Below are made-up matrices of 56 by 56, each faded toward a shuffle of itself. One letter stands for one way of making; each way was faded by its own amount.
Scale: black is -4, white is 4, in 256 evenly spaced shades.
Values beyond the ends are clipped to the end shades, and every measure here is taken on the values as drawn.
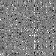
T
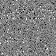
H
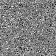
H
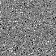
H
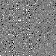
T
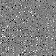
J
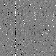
T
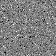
H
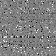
J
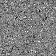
H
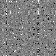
T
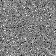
H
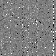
T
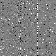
T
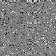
J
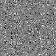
T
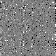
T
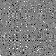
J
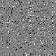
T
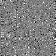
T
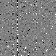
T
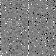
T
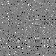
J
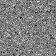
H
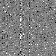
T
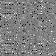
J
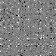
J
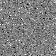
H
